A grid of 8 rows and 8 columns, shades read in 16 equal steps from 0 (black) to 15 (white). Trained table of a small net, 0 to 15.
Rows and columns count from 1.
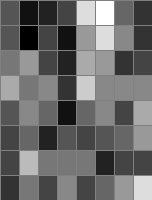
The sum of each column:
43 49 37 31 65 66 48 54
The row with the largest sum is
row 4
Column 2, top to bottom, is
1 0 9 7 8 6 11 7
